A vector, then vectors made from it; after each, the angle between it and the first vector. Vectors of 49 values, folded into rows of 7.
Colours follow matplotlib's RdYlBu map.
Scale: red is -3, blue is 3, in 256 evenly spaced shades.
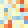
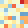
partly aligned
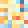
nearly opposite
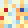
partly opposed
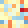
nearly parallel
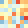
partly aligned
